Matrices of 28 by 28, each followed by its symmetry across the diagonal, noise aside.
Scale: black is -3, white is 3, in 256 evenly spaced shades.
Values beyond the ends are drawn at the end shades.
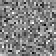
neither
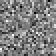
antisymmetric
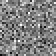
neither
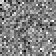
symmetric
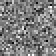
neither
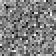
symmetric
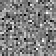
neither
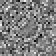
symmetric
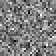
antisymmetric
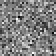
antisymmetric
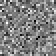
symmetric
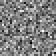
antisymmetric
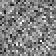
symmetric
